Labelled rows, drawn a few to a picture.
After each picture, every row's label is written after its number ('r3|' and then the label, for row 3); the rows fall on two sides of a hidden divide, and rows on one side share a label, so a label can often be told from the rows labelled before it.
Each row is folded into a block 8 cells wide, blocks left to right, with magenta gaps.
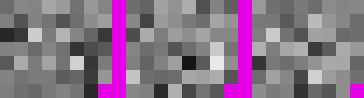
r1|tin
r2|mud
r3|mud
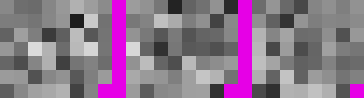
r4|mud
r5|mud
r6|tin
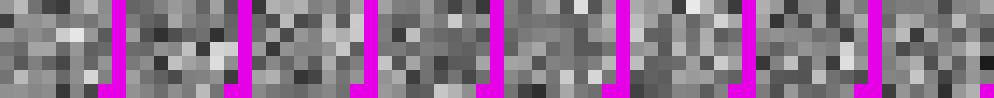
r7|mud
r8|mud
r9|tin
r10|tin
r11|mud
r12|mud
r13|mud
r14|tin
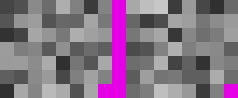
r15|tin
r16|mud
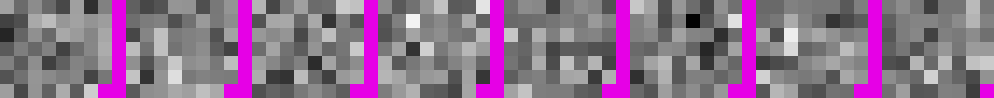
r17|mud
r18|tin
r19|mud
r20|mud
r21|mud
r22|mud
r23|mud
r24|mud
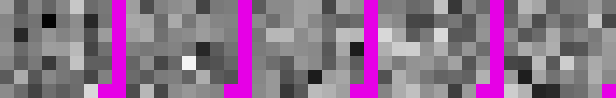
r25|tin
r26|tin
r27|tin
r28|tin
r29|mud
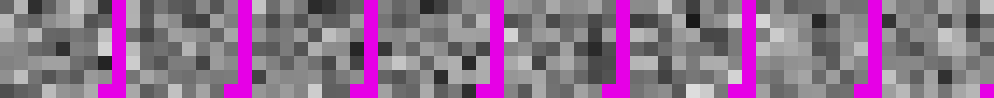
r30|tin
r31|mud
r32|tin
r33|tin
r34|tin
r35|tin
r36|mud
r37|tin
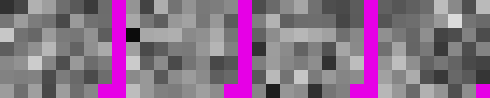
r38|tin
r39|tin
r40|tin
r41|tin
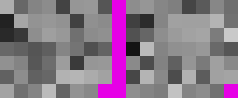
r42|mud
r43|mud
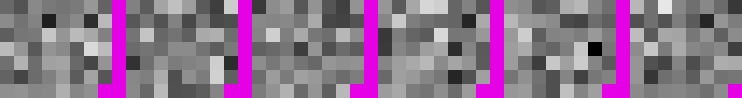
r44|tin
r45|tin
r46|tin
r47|tin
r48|tin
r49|mud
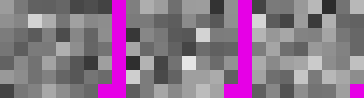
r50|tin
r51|tin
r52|tin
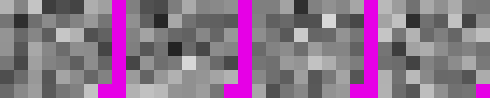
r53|mud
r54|tin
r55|tin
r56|tin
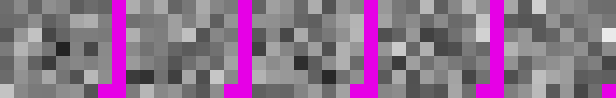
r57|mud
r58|mud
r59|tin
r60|mud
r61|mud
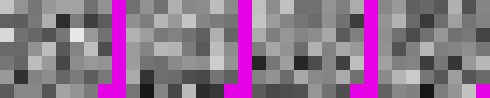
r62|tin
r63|mud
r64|mud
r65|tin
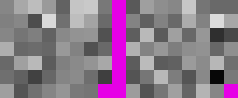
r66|mud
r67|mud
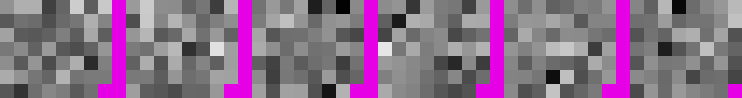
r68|mud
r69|mud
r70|mud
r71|mud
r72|mud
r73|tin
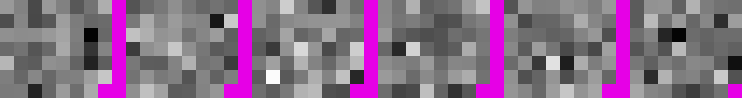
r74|tin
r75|tin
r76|mud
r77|mud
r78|tin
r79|tin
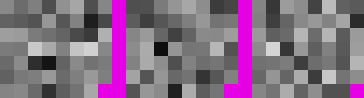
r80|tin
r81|tin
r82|mud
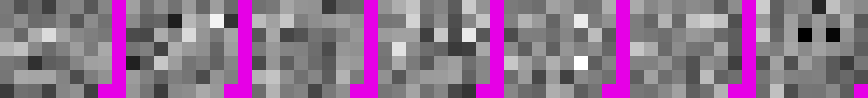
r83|mud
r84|mud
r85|mud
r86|mud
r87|tin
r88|mud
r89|mud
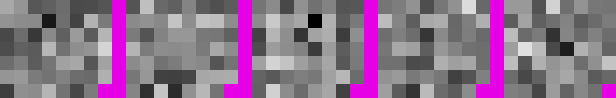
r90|mud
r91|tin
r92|tin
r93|mud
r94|mud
